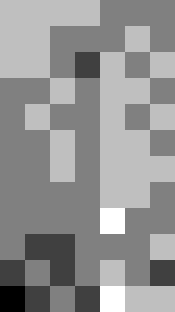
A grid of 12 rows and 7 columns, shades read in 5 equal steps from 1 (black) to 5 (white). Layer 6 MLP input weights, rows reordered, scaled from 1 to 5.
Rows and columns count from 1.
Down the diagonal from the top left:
4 4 3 3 4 4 4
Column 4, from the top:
4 3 2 3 3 3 3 3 3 3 3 2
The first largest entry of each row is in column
1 1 1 3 2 3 3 5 5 7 5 5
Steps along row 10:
down same up same same up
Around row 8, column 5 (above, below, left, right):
4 5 3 4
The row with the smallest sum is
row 11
